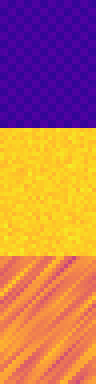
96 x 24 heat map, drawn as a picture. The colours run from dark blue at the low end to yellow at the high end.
The table splits into 3 rows of 1 panel. Panel 1,1: very low, checkered, faint in contrast. Panel 2,1: very high, fine-grained, faint in contrast. Panel 3,1: high, slanting up to the right.
